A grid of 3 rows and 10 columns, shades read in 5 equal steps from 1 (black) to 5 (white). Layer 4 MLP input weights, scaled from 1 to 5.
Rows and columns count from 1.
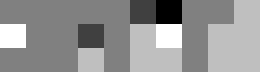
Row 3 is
3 3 3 4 3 4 4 3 4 4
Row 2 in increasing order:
2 3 3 3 3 4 4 4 5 5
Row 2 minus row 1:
2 0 0 -1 0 2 4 0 1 0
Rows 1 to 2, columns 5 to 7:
3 2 1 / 3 4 5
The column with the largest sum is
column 10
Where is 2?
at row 1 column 6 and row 2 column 4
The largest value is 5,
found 2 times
